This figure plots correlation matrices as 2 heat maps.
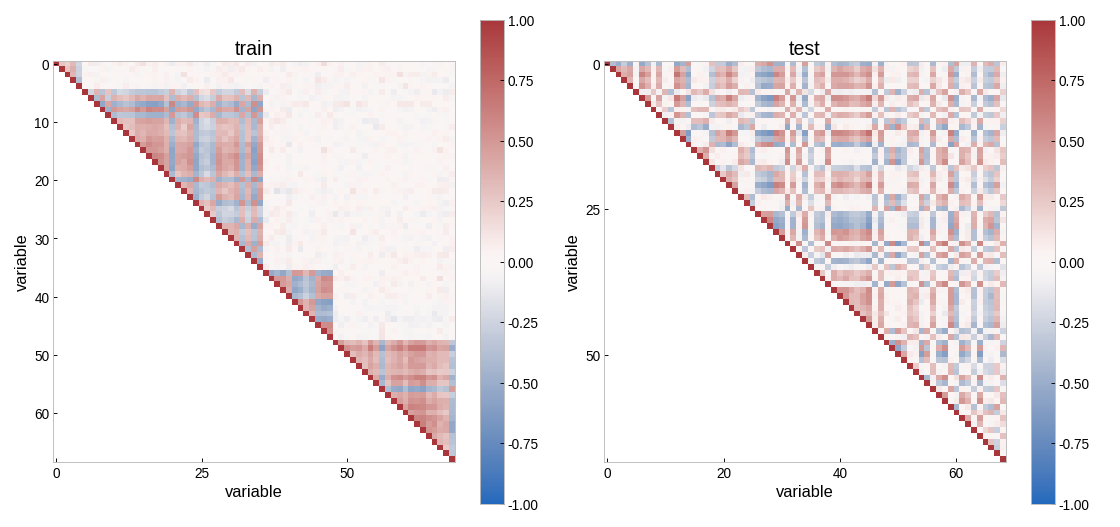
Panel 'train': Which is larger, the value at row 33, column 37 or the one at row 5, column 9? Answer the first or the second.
the second
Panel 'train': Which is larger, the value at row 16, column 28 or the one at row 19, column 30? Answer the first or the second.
the first
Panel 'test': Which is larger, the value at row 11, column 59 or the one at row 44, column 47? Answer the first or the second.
the second
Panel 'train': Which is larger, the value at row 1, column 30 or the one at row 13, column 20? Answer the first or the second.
the first
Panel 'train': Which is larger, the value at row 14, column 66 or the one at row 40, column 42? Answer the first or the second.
the first
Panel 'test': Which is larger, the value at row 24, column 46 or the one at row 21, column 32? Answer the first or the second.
the second
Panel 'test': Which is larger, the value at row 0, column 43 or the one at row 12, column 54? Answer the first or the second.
the second
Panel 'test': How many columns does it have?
69
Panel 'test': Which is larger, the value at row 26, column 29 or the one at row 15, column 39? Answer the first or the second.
the second
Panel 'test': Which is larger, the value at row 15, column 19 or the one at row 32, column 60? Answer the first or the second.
the first
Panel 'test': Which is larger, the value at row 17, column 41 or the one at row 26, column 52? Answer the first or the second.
the first
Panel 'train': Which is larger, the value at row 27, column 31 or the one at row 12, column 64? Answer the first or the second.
the second
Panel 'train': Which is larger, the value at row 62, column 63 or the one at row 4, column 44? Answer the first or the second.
the first
